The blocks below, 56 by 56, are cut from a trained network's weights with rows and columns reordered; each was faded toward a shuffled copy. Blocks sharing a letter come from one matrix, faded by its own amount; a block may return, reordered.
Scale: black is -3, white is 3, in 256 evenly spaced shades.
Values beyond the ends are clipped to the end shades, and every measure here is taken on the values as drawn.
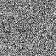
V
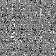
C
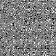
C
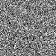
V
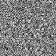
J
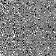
C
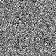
V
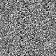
J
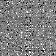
C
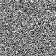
V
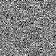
V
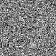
V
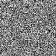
J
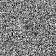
J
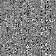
C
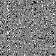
C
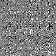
C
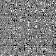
C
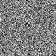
J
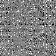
C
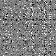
C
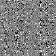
C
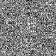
V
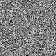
J
